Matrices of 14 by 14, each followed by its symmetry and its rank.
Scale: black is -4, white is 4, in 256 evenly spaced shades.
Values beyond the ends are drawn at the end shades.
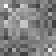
symmetric, rank three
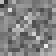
symmetric, full rank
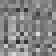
neither, rank three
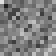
symmetric, full rank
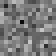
symmetric, full rank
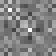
symmetric, rank three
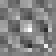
symmetric, rank three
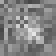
symmetric, rank three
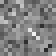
symmetric, full rank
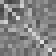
symmetric, full rank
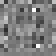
neither, rank three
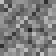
symmetric, full rank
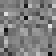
neither, rank three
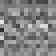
neither, rank three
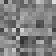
neither, rank three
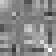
symmetric, rank three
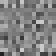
neither, rank three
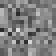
neither, rank three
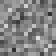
symmetric, full rank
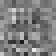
neither, rank three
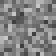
symmetric, full rank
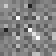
symmetric, rank three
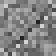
symmetric, full rank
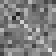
symmetric, full rank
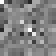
symmetric, rank three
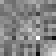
symmetric, rank three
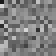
neither, rank three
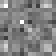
symmetric, rank three
